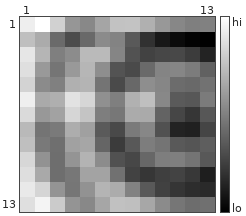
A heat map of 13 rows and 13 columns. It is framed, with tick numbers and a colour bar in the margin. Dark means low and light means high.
The histogram is bell-shaped. Rings spread out from the middle right. Values rise toward the left.
